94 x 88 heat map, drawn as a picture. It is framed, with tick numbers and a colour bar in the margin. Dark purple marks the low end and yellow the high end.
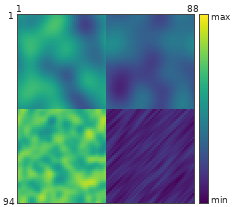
The table splits into 2 rows of 2 panels. Panel 1,1: middling, smooth, strong in contrast. Panel 1,2: low, smooth. Panel 2,1: high, blotchy. Panel 2,2: very low, slanting up to the right, faint in contrast.
